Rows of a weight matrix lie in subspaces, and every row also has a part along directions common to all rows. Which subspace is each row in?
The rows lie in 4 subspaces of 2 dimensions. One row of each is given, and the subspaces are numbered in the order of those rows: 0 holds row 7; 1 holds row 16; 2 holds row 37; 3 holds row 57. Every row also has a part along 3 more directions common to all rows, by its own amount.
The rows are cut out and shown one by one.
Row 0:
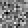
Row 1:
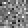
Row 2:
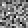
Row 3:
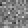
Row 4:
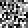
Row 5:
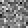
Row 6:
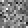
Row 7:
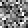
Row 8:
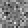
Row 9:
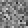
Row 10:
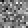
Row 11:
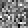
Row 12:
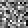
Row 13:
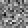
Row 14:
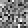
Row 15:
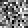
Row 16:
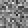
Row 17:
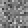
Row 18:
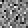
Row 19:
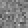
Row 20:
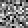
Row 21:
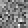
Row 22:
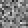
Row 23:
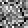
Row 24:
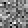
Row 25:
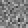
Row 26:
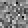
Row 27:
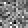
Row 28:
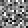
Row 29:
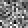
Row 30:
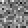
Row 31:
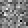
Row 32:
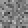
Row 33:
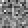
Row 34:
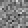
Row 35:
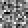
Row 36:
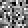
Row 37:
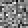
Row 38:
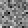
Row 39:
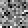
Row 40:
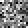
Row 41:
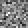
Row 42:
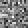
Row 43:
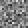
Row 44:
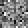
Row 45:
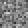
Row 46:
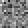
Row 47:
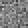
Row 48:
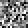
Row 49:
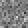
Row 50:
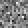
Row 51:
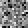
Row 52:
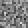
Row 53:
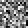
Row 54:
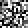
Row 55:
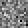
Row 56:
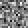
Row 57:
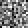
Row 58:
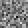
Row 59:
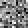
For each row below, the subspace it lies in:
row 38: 3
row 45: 0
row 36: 1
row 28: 2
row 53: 1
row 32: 3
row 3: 0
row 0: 0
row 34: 2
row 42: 2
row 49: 0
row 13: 2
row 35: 0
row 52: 2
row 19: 0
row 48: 3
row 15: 0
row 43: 2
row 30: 1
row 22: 3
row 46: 3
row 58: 2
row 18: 3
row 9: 1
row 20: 2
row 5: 1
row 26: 3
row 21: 0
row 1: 0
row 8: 0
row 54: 3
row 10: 1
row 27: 3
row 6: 1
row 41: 2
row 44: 2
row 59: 3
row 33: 3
